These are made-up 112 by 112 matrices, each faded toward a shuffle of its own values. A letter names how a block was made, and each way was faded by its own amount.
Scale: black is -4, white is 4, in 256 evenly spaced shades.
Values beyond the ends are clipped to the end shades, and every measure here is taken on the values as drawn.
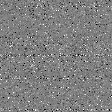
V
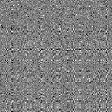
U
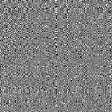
U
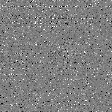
V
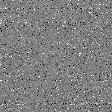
V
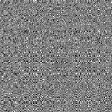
U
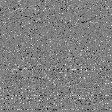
V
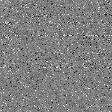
V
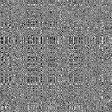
U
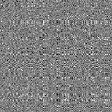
U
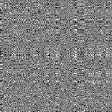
U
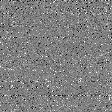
V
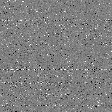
V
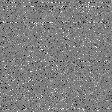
V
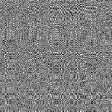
U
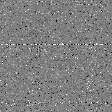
V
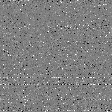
V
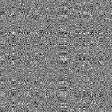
U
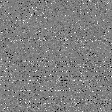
V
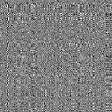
U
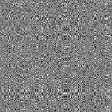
U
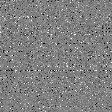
V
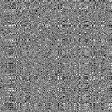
U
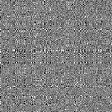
U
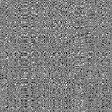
U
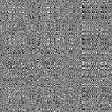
U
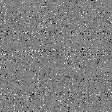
V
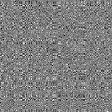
U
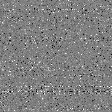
V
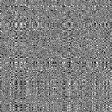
U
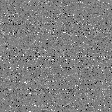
V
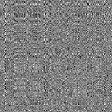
U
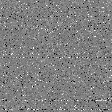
V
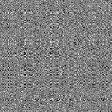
U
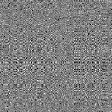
U
